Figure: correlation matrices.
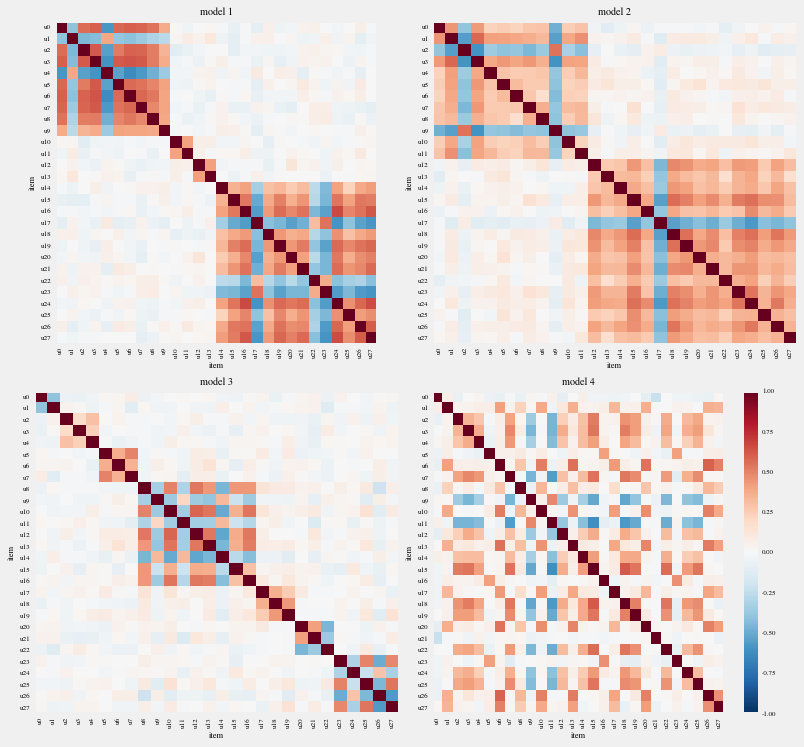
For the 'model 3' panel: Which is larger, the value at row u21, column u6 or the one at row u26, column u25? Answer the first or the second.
the first
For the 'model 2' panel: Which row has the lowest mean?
u17
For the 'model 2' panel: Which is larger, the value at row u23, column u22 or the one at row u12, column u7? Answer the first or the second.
the first
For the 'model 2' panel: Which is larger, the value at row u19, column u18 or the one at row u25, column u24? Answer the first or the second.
the first
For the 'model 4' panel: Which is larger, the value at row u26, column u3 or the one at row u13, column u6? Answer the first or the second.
the second
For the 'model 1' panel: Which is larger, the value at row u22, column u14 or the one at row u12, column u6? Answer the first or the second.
the second
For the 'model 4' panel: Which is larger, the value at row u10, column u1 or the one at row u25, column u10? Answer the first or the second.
the first
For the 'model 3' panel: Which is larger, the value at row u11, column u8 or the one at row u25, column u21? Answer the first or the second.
the second
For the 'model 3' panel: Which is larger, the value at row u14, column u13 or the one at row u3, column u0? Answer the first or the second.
the second
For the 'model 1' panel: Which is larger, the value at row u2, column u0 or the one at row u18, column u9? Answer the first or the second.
the first
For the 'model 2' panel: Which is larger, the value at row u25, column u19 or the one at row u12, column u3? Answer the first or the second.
the first
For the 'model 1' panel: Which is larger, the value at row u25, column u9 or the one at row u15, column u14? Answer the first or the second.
the second
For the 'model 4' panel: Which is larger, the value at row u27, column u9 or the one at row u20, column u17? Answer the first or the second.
the second
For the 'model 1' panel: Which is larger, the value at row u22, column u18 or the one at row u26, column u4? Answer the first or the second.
the second
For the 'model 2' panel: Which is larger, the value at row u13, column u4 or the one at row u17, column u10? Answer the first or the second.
the first
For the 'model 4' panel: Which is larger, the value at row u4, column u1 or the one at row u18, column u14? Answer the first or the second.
the second
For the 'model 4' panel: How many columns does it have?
28
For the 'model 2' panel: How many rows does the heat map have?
28
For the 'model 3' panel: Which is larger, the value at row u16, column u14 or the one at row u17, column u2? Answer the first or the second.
the second
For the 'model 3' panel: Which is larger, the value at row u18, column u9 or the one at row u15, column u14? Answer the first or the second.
the first
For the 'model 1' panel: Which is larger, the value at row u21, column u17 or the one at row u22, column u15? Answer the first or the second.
the second
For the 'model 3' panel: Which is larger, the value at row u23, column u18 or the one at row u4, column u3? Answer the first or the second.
the second
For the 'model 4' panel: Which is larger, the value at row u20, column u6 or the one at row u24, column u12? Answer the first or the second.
the first
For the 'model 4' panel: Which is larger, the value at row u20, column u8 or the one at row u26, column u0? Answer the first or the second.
the first
